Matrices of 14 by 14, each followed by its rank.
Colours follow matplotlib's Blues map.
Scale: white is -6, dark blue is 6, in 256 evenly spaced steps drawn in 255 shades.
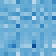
two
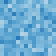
full rank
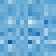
two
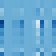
one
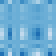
one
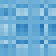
one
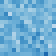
full rank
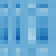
one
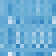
two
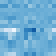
two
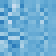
two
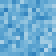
full rank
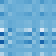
one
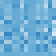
two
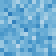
full rank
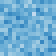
full rank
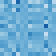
two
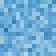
full rank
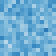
full rank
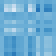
one
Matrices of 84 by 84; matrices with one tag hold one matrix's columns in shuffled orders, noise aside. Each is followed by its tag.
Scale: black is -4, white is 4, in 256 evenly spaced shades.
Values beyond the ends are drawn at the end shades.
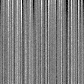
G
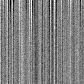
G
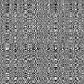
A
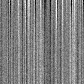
G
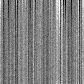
G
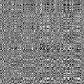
A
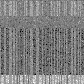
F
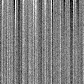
G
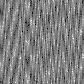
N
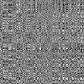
A
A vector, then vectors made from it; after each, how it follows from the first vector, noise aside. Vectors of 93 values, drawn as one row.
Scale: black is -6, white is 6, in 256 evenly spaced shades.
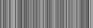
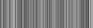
copied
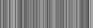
copied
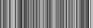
scaled up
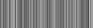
copied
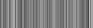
copied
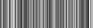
scaled up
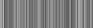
reversed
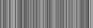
copied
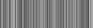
copied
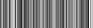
scaled up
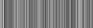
reversed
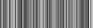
scaled up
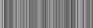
reversed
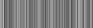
reversed
